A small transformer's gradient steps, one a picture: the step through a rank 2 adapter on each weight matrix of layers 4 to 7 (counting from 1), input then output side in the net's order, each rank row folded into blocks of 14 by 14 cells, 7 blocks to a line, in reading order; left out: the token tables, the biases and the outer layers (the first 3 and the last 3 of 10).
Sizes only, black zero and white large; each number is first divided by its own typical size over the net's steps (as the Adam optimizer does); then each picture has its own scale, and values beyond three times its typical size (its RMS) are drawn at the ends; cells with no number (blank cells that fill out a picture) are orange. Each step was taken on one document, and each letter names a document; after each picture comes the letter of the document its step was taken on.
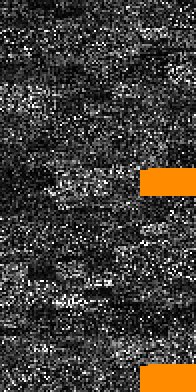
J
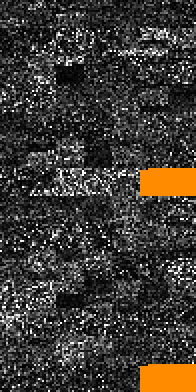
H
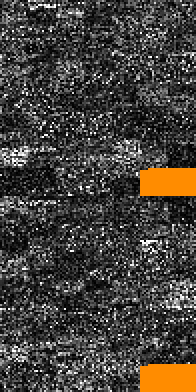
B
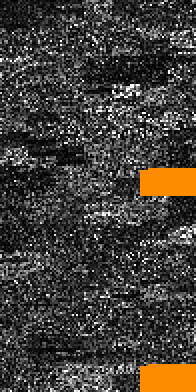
J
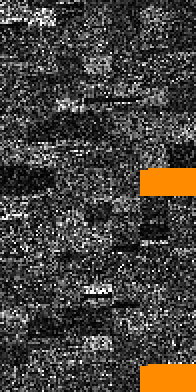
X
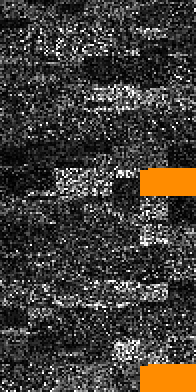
J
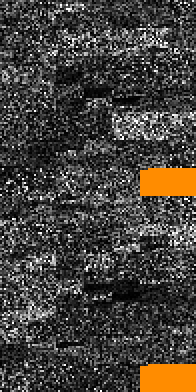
X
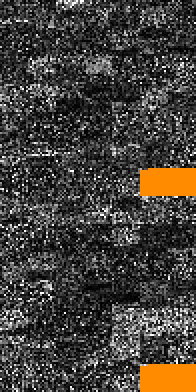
X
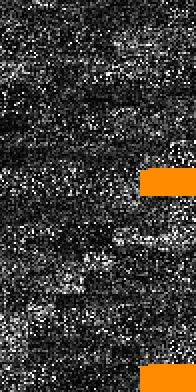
H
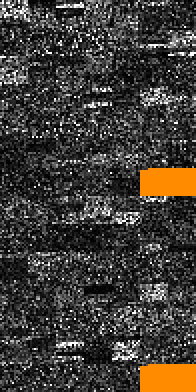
J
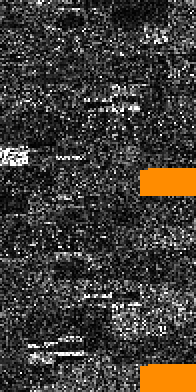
B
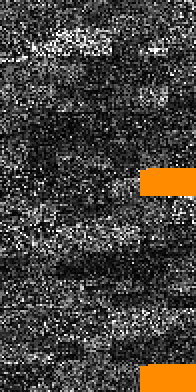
B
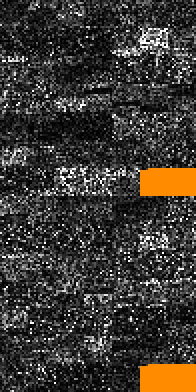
H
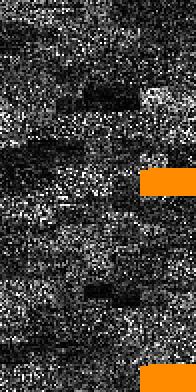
J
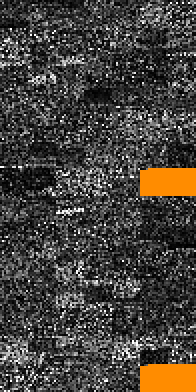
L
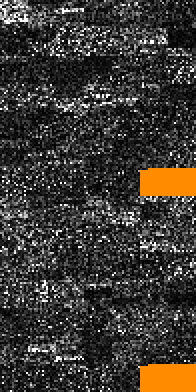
H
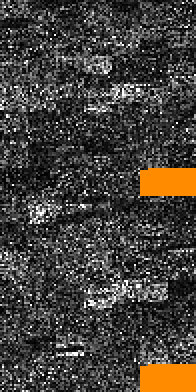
J
